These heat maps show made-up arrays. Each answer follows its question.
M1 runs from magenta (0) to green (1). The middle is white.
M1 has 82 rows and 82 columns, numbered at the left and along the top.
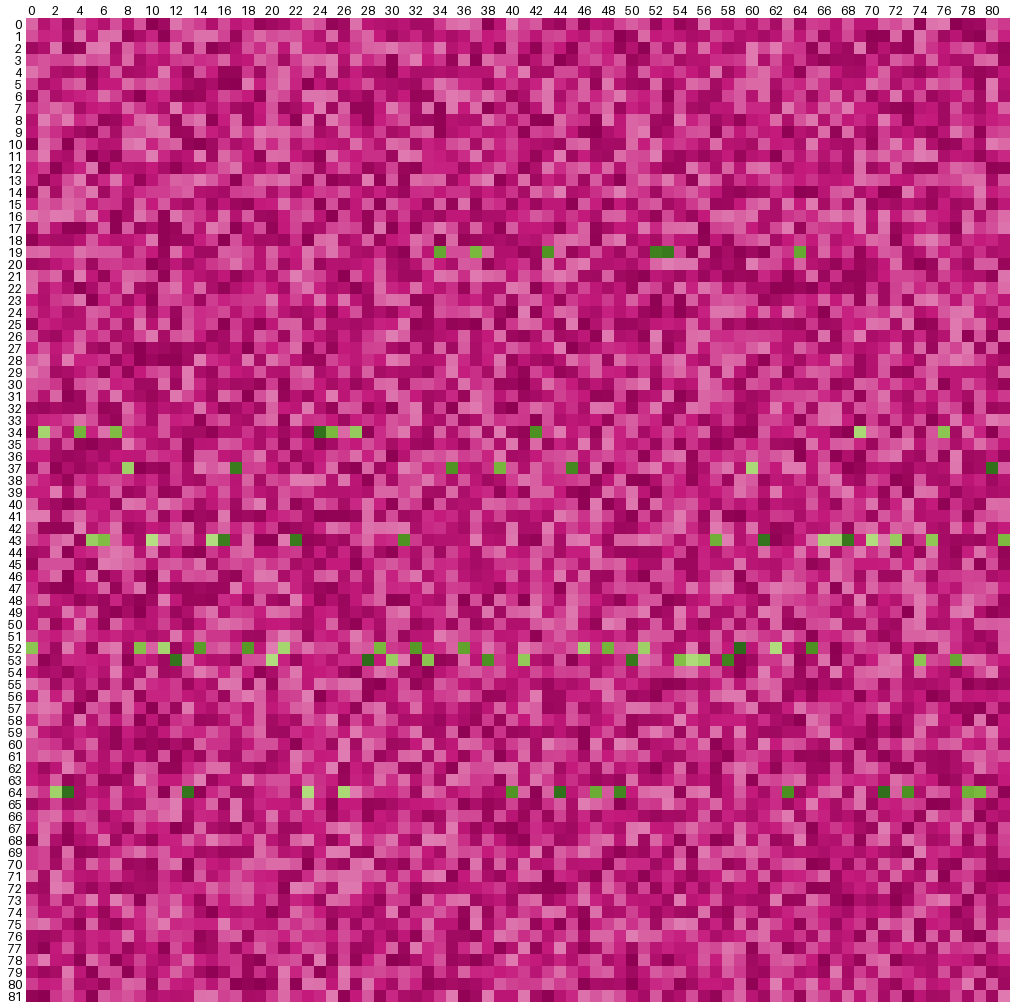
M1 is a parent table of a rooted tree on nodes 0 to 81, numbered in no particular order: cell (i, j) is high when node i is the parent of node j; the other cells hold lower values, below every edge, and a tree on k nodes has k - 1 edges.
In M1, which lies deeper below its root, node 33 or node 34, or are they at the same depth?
node 33
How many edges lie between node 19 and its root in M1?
0
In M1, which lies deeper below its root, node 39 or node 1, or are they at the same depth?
the same depth
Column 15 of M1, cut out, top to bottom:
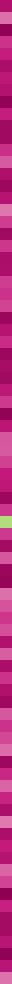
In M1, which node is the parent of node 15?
43
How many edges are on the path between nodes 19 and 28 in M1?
2
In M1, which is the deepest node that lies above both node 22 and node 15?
43
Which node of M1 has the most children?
43
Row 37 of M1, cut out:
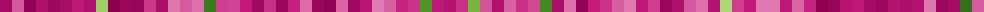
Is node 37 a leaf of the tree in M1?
no
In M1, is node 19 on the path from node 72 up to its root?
yes
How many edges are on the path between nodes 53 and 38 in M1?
1
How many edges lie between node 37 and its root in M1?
1
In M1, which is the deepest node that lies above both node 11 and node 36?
52
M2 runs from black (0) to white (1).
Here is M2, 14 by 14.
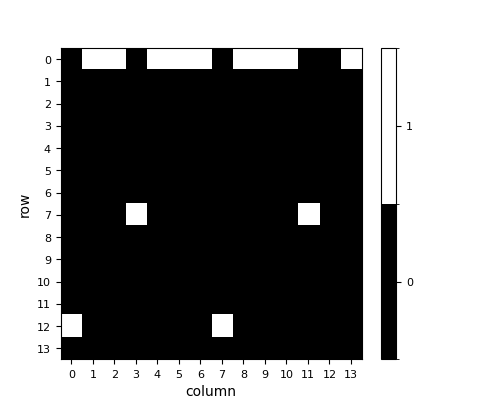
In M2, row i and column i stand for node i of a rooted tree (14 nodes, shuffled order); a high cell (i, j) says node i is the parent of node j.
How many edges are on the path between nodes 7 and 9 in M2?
3
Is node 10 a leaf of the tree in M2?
yes
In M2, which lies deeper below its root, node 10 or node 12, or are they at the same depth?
node 10
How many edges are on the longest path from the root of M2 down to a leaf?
2
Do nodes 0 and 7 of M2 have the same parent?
yes
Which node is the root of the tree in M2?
12
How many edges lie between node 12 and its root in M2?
0
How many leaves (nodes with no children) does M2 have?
11
